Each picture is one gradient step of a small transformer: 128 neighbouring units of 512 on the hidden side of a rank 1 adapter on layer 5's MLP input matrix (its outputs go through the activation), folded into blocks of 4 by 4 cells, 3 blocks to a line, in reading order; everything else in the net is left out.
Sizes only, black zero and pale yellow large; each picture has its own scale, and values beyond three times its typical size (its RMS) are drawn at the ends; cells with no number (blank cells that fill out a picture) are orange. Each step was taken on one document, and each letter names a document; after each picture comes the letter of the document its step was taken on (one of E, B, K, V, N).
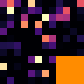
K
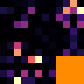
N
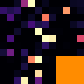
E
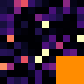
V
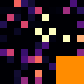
E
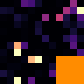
N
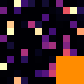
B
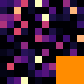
V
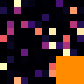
B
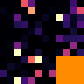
N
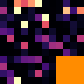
V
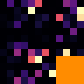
N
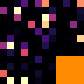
E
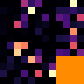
N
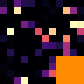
B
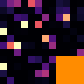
K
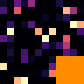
B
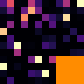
K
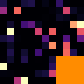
B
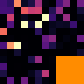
K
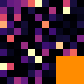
V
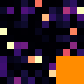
N
